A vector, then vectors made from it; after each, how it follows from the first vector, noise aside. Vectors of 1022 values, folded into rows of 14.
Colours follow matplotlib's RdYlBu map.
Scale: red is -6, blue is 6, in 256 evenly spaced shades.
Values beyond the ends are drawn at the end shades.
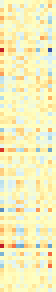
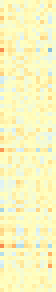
shrunk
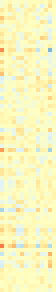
shrunk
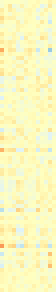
shrunk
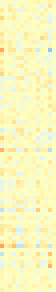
shrunk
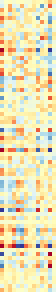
scaled up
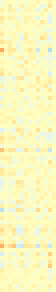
shrunk
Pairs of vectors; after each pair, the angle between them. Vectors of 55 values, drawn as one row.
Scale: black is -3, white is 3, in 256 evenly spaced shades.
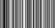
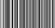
orthogonal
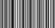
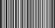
orthogonal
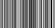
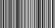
nearly opposite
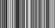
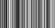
nearly parallel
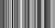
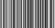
orthogonal
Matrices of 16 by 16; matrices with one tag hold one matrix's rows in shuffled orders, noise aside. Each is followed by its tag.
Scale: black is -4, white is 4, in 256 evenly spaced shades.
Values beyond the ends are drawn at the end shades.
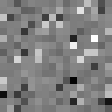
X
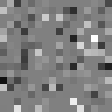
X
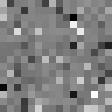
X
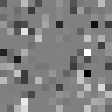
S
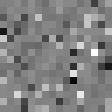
X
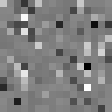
S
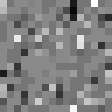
X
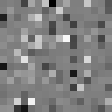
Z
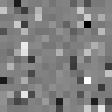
S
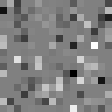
X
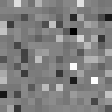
X
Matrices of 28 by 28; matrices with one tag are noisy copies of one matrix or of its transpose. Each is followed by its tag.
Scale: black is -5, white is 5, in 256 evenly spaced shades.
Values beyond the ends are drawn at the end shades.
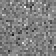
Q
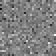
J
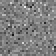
Q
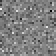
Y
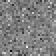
Y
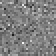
Q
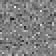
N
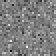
Y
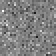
Q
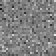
J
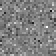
Y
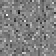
N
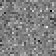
Y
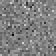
Q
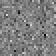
N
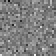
J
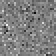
Q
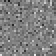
J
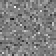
N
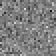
Y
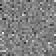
J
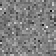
Y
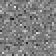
N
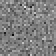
Q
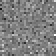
J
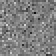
Q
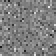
J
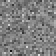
Y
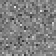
N
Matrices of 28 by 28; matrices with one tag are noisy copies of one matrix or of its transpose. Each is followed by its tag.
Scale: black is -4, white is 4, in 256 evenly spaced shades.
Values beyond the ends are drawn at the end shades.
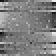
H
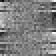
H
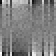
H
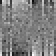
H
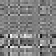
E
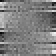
H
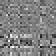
E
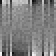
H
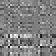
E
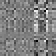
E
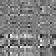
E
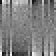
H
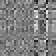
E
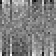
H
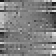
H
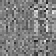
E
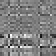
E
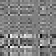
E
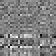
E
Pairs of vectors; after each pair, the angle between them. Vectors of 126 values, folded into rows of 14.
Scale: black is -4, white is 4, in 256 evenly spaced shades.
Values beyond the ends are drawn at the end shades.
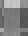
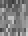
partly opposed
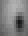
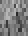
partly aligned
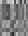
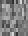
nearly opposite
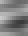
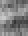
nearly parallel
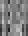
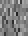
orthogonal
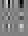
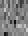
partly aligned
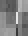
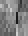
nearly opposite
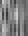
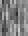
nearly opposite
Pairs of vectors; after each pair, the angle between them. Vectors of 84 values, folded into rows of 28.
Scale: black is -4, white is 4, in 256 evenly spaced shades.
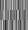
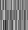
nearly parallel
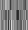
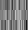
partly opposed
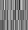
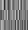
partly opposed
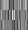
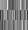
partly aligned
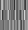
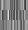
nearly parallel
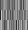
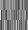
nearly opposite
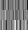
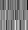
nearly parallel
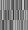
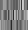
partly aligned
